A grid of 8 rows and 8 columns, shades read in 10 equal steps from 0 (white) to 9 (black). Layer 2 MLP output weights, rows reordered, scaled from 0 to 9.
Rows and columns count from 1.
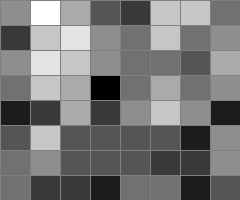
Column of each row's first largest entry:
5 1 7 4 1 7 6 4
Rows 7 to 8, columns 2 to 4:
4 6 6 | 7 7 8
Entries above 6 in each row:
1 1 0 1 4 1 2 4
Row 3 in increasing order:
1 2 3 4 4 5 5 6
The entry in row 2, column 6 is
2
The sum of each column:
44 25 31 50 43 32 45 38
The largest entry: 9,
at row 4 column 4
